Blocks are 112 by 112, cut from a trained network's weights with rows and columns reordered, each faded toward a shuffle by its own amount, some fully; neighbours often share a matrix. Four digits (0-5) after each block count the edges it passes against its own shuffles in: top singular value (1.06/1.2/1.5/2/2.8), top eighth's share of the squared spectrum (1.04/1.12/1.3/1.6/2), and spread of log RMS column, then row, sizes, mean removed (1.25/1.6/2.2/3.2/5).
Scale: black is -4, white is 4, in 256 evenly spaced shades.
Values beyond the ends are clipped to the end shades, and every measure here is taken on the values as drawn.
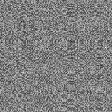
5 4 0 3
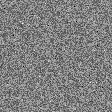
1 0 0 0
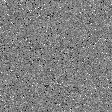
0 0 0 0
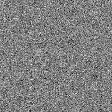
3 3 1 0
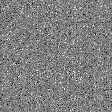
3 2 0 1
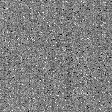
3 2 0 1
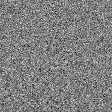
3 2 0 0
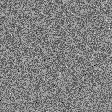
0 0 0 0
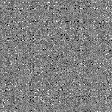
3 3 1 3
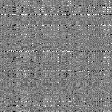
4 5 2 4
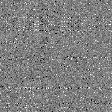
3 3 0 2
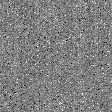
2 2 0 1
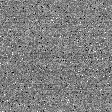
2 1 0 0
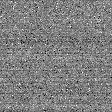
3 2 0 0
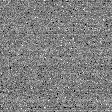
2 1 0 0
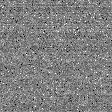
2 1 0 0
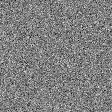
0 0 0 0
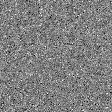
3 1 0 0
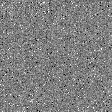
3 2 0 1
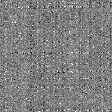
4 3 1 2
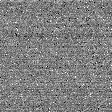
3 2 0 0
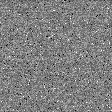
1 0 0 0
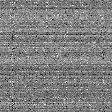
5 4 2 2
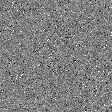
0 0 0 0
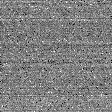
3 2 0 1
